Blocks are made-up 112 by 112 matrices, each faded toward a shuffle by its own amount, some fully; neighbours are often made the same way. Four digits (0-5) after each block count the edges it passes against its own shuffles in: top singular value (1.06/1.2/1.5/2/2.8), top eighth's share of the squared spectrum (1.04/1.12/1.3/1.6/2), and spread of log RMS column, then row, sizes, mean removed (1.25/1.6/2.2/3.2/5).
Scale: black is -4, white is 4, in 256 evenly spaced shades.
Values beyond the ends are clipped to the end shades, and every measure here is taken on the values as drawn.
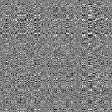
5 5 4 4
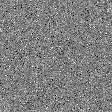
2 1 0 0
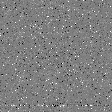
2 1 0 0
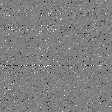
3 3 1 2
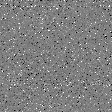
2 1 0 1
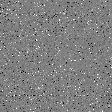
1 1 0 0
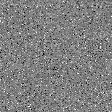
3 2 0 0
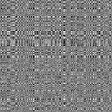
5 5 4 4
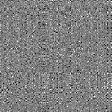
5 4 2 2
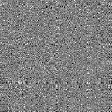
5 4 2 3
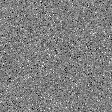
2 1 0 0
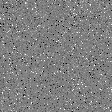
2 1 0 0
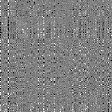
5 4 3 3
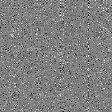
4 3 2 1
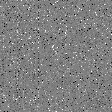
3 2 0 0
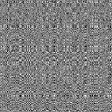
5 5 4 4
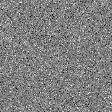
0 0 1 0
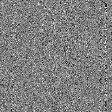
1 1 3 0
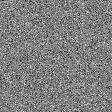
0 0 0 0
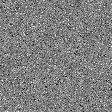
0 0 0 0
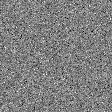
0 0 0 0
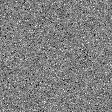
0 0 0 0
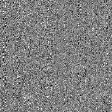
1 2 4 0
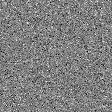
0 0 0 0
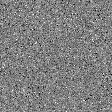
0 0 0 0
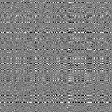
5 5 3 4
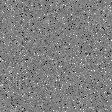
0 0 0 0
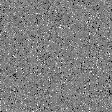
1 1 2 0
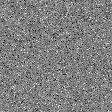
1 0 0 0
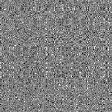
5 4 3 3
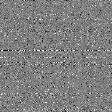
3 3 2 3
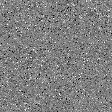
0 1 0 1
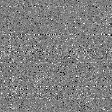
2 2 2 3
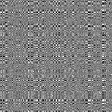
5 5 4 4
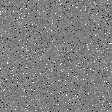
2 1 0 0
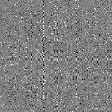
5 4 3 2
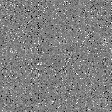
4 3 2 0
